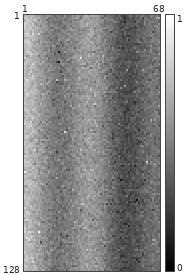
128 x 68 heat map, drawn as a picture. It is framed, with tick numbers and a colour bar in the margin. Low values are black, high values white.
Histogram: bell-shaped. Stripes: upright, repeating 2 times. Slope: up to the left.
